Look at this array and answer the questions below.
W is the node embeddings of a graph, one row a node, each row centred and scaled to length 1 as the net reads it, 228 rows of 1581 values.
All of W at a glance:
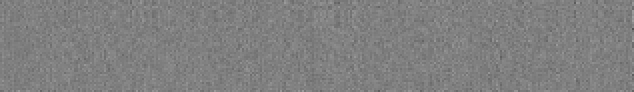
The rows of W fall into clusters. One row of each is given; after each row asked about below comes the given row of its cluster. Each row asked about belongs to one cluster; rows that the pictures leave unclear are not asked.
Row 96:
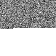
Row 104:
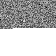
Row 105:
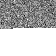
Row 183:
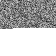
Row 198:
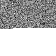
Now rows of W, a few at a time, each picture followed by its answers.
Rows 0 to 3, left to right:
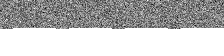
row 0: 183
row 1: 105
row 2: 104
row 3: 183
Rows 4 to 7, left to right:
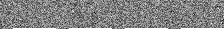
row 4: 104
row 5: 183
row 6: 104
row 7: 104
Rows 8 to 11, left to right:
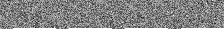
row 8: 183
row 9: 104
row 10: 104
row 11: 96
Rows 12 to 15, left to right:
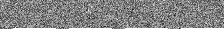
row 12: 198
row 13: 183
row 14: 183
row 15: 105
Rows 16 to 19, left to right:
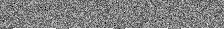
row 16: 198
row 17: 105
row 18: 96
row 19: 105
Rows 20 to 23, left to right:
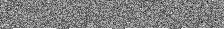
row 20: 198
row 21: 96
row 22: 105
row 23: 96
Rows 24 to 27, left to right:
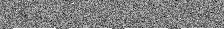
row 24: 183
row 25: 198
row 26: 104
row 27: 183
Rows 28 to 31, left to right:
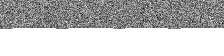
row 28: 104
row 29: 104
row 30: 96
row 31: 104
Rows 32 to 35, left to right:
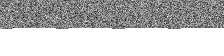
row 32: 183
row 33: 183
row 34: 104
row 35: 104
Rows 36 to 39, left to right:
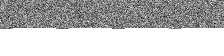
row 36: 198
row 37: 183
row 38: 104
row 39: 96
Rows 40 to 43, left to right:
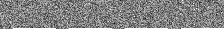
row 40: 104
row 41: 104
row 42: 183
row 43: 105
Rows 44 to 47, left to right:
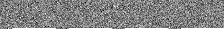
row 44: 183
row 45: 198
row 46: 198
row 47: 96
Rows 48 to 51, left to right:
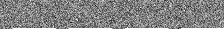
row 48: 104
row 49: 104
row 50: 198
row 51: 198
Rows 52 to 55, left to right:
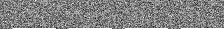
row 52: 104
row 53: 198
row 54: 104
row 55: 104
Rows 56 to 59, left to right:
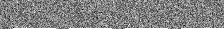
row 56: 183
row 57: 183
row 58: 198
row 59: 105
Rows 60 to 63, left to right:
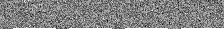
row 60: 183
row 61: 198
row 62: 183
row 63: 105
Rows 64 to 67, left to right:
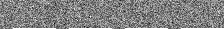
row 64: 104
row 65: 104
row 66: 183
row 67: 104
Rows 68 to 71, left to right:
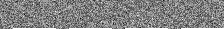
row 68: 104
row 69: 96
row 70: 105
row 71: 96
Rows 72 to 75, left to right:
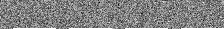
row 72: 96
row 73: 104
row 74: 96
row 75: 105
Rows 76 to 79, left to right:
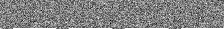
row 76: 96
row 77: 104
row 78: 198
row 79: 96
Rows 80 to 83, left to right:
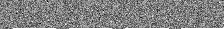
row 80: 183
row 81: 198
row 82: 198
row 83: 96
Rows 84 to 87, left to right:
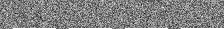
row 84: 183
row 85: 104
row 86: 105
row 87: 104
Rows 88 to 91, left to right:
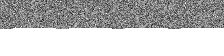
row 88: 198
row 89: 105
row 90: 198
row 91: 198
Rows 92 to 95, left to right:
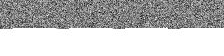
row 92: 104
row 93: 183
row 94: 96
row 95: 198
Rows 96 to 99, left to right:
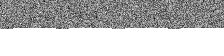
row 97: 183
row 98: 105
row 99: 198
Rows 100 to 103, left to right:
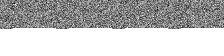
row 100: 198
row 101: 198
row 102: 198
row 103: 198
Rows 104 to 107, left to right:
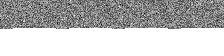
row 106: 105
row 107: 198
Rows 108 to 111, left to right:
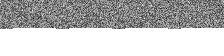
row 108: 183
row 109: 96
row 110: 96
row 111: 105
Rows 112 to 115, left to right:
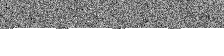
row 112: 96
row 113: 183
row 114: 96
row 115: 183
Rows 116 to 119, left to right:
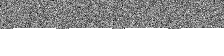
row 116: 96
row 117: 96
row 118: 105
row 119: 198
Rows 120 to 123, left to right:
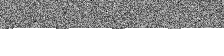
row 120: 96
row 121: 104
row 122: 198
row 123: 105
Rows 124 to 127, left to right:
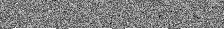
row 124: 198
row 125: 104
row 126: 105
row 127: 104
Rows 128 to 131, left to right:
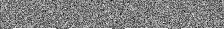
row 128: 198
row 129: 198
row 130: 104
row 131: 105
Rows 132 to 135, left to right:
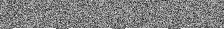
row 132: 198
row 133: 104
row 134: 96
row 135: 104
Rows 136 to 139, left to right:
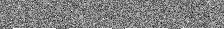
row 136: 104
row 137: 198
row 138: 105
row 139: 183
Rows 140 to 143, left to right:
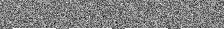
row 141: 105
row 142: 104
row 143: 104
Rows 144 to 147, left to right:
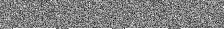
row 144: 105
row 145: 104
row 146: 105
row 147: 104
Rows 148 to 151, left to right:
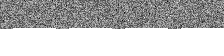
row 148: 198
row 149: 105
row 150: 96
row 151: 96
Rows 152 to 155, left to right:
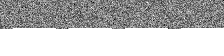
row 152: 104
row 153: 183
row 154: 105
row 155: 198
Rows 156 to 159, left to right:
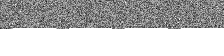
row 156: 198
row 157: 96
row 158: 104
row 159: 104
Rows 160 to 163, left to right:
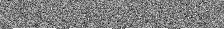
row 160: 183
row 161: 96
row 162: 96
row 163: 183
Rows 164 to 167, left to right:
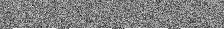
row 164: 104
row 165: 96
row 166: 183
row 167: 104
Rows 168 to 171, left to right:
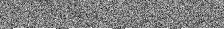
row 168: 105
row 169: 183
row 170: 96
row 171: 96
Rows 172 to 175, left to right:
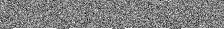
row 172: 198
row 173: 96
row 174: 104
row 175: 96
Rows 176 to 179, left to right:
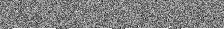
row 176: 183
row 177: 198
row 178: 96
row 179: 96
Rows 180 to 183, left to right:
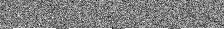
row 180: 105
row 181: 104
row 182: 198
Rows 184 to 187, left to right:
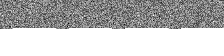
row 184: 104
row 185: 198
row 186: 105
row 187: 96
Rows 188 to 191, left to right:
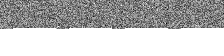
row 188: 105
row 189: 96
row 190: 104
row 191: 198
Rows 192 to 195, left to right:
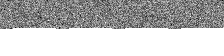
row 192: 183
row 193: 105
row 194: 96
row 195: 96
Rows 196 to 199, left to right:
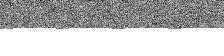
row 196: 105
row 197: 105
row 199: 96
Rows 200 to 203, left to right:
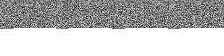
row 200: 96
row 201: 198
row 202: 104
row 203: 198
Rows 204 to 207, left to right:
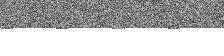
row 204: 96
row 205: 198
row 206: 105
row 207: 104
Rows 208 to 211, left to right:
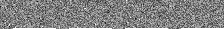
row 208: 198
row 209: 105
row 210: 105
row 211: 198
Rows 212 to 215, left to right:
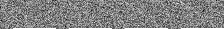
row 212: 198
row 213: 104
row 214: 104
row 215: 104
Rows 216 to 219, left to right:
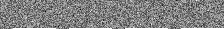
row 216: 198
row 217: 96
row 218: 105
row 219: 183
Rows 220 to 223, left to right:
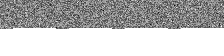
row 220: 105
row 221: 198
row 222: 104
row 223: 104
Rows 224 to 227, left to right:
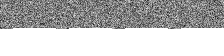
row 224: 198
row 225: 105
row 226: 183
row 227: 105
